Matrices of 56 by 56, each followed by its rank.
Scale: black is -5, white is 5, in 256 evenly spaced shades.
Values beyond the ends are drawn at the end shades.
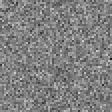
full rank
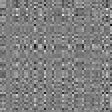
three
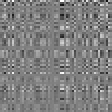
two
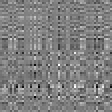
three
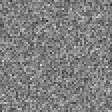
full rank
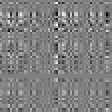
two
